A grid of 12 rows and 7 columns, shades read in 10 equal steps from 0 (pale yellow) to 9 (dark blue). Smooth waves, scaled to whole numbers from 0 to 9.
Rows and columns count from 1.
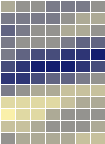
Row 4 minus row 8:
0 0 1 1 3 4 4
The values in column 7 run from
2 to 9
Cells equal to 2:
8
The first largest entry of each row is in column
4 1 1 6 7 3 1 1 6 5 4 1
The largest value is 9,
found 4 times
